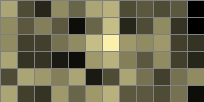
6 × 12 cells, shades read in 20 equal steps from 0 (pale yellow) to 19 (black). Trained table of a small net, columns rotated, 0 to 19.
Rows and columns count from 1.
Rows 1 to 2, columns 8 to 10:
13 12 13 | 16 13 8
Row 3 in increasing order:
0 4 7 7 8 8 8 10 14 14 14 15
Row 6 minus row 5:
-7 8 8 -2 5 -10 -8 6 2 -1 0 10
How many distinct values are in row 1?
8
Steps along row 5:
down up up down up down down up up down down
